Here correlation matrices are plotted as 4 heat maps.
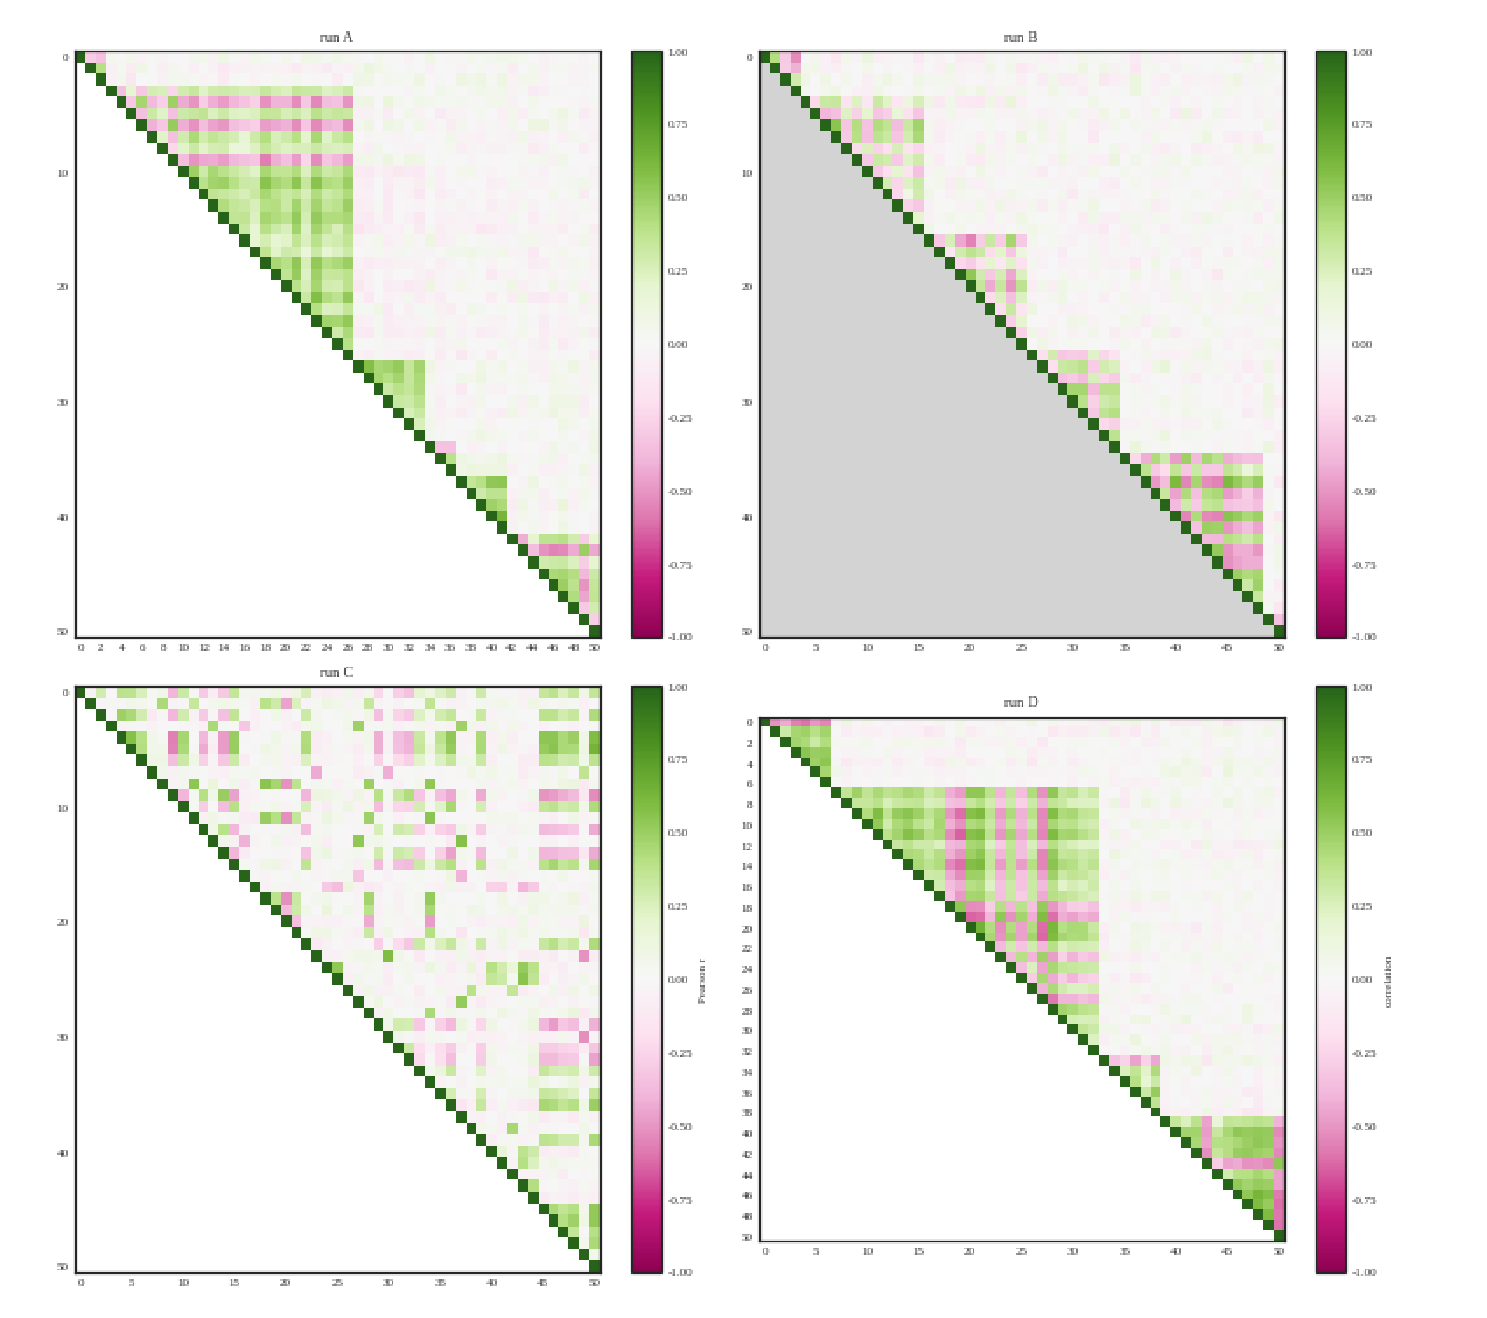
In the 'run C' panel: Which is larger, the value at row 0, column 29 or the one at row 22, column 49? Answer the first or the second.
the second
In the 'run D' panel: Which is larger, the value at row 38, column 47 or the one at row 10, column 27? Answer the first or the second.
the first
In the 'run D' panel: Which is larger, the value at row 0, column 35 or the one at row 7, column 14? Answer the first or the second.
the second
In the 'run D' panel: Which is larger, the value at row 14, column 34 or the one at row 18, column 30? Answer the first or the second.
the first
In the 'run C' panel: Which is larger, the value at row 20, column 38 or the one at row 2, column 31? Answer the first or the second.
the first
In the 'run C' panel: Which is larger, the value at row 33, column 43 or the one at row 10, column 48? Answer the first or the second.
the second
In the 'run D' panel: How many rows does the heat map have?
51
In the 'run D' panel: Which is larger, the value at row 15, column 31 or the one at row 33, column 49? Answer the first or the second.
the first
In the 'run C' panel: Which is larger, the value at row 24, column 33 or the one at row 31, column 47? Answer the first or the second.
the first
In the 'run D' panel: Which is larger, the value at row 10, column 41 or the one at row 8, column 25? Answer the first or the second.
the first
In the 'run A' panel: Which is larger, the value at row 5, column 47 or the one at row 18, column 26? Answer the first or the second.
the second
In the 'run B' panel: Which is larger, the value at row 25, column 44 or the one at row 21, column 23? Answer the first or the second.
the second
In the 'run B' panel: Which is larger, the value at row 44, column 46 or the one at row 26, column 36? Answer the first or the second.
the second
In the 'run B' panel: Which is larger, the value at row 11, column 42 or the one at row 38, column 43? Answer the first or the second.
the second
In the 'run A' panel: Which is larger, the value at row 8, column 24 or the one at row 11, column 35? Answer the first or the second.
the first
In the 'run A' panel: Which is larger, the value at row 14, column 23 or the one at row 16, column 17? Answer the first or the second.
the first
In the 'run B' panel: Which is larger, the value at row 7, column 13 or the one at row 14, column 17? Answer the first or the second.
the second
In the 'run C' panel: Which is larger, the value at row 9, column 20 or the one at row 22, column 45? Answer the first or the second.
the second
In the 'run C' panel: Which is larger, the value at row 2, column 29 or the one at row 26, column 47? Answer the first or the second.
the second
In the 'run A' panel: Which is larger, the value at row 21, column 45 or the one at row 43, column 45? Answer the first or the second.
the first
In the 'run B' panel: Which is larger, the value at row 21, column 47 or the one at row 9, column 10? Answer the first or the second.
the first
